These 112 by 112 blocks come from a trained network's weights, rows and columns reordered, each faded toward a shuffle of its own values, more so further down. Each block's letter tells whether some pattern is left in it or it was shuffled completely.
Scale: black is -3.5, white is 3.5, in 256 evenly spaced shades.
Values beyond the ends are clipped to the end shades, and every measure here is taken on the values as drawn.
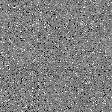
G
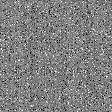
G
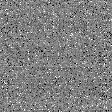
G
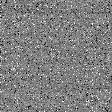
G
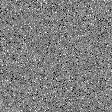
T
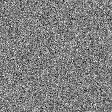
T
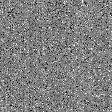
G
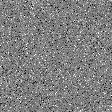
T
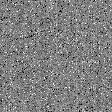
G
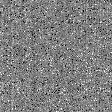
G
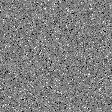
T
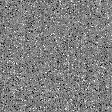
G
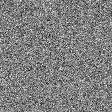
T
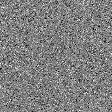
G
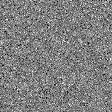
G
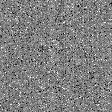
G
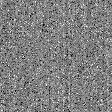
G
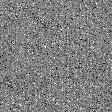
G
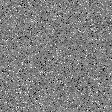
T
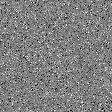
T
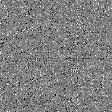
G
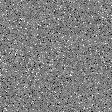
T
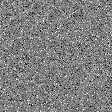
T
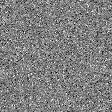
G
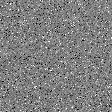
T
